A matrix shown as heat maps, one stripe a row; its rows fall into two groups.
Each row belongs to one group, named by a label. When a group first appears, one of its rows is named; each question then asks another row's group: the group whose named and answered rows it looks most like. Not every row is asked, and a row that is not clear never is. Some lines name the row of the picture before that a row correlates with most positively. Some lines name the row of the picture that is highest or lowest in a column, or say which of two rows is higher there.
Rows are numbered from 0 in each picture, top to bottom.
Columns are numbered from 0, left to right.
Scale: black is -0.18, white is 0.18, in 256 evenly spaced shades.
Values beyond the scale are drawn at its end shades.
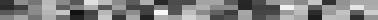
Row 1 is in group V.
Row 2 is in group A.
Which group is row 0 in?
V
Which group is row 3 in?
A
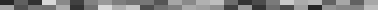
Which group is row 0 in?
V
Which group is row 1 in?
A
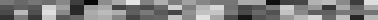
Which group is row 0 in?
A
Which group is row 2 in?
V
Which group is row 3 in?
V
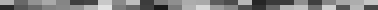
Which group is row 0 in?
A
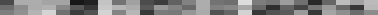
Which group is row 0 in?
A
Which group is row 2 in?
A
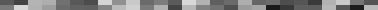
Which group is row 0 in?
A
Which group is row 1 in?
A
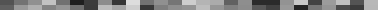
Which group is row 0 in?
A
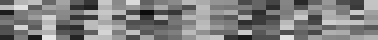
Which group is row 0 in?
A
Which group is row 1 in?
A
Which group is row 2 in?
V
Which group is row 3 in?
A
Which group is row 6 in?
A
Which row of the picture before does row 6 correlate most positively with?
0
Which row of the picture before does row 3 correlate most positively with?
0
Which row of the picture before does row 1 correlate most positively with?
1
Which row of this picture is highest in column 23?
4
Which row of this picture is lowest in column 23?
5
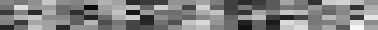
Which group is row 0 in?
V
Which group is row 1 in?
A
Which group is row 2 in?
V
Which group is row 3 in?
A
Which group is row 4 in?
V
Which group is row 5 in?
V
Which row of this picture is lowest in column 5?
2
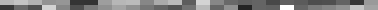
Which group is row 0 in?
A
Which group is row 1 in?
V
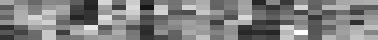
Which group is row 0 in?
A
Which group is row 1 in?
A
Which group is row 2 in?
A
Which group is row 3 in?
A
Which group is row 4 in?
A
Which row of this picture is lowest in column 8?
1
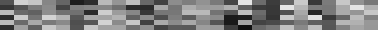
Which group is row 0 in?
A
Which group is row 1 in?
V
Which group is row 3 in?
V
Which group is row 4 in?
A
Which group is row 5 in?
V
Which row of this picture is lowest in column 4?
1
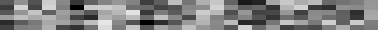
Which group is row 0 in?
V
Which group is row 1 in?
V
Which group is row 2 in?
A
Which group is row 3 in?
A
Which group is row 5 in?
A
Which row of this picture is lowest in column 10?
4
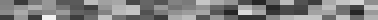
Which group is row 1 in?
A
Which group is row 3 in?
V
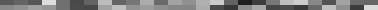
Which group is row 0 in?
V
